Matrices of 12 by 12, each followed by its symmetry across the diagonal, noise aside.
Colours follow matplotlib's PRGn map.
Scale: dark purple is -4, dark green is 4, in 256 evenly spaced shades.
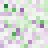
neither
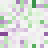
antisymmetric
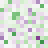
symmetric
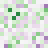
symmetric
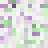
neither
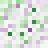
symmetric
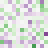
antisymmetric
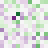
antisymmetric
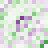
symmetric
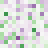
neither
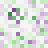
antisymmetric
